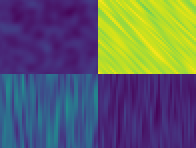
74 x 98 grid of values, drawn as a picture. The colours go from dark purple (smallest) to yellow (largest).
It is made of 2 by 2 panels. Panel 1,1: very low, blotchy, faint in contrast. Panel 1,2: very high, slanting down to the right, faint in contrast. Panel 2,1: low, streaked downward. Panel 2,2: very low, streaked downward, faint in contrast.
